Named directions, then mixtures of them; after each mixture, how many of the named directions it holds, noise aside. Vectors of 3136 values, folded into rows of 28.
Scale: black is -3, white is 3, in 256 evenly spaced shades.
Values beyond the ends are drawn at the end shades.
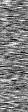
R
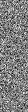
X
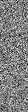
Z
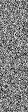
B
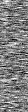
one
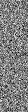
one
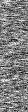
two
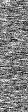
two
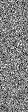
two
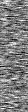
one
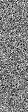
one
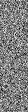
one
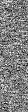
three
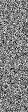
one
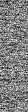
two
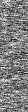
two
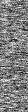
two
